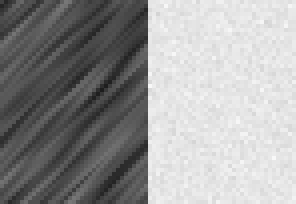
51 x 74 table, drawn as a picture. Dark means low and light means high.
The table splits into one row of 2 panels. Panel 1,1: low, slanting up to the right. Panel 1,2: very high, fine-grained, faint in contrast.
